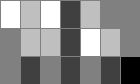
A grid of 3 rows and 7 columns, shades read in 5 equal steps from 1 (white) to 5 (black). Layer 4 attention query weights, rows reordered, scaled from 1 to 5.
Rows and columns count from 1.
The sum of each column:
7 8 6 12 6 9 11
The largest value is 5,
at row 3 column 7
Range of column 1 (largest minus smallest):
2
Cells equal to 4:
5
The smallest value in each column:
1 2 1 4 1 2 3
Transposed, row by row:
1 3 3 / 2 2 4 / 1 2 3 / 4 4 4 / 2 1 3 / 3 2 4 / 3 3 5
